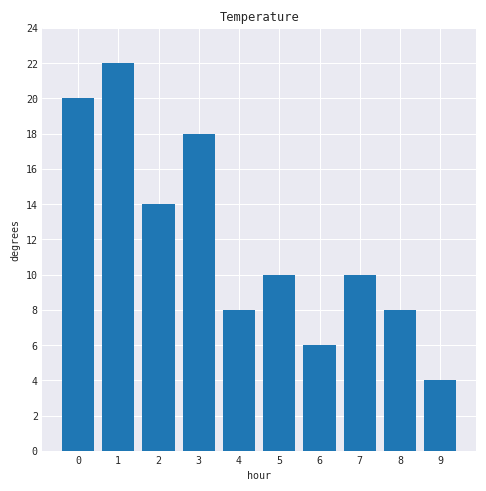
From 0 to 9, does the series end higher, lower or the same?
lower
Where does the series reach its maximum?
1
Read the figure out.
Title: Temperature
x-axis: hour, ticks 0 1 2 3 4 5 6 7 8 9
y-axis: degrees, ticks 0 2 4 6 8 10 12 14 16 18 20 22 24
Values:
20 22 14 18 8 10 6 10 8 4
